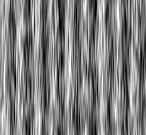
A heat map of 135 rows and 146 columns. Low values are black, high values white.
The grain runs up and down. No overall slope runs across the table. Overall the values sit about 50% of the way up the scale. Upright stripes repeat 9 times across the table.
